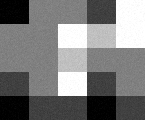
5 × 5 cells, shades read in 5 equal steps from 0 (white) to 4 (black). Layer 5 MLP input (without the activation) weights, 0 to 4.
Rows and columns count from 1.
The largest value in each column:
4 3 3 4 3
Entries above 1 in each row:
4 2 4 4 5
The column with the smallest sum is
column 3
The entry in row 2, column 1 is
2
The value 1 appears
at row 2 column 4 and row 3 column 3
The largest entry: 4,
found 3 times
